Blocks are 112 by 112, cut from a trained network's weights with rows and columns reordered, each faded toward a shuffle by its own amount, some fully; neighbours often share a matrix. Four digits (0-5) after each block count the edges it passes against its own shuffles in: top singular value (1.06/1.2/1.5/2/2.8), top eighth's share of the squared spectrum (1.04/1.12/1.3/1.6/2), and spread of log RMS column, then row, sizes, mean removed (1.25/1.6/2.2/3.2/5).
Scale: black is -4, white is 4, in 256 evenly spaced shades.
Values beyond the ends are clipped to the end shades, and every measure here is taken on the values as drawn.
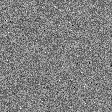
0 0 0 0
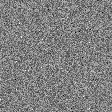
1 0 0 0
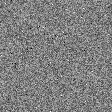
0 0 0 0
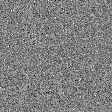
0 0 0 0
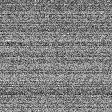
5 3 0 2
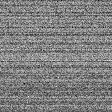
5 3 0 2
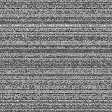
5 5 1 3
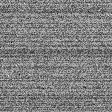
4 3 0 1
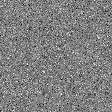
2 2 0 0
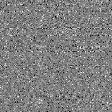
4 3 0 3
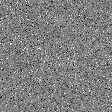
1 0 0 0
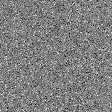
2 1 0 0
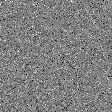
0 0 0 0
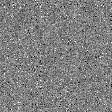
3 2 1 1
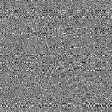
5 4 0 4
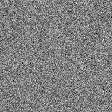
3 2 0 0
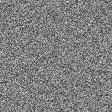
2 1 0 0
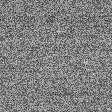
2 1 0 0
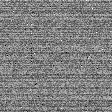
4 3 1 1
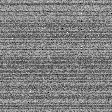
5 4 0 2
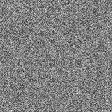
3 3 0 1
